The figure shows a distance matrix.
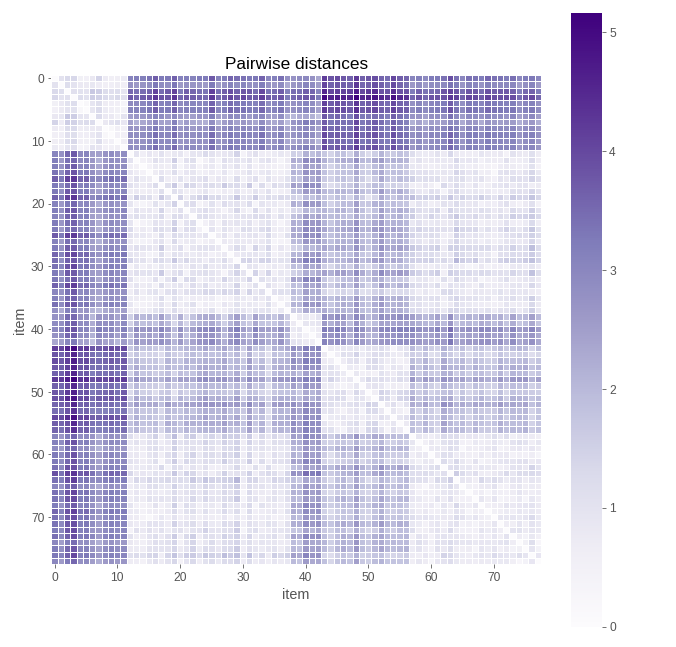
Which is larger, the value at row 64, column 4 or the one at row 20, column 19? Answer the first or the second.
the first
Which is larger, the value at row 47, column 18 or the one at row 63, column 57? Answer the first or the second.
the first
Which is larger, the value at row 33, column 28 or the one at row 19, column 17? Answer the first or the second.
the second
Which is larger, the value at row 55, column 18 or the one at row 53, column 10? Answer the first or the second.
the second
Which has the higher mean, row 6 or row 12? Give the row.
6
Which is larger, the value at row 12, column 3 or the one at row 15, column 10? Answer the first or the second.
the first
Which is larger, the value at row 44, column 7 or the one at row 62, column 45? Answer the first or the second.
the first
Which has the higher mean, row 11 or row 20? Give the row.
11
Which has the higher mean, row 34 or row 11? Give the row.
11
